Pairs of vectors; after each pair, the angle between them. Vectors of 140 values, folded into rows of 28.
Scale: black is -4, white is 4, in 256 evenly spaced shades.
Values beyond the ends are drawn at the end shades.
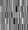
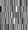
nearly opposite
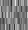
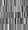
orthogonal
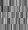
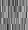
orthogonal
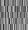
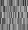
partly opposed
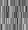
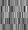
nearly opposite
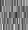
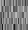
nearly opposite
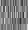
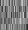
nearly opposite
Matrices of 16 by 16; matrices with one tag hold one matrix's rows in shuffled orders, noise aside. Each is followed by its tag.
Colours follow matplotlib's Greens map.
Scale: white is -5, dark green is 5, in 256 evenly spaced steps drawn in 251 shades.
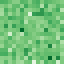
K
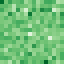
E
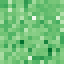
K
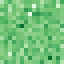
K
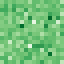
K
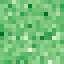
E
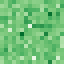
K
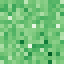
K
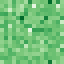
K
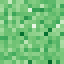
K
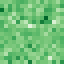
E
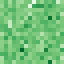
K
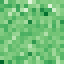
E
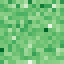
E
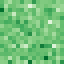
E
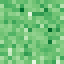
K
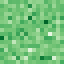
E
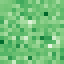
E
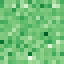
E
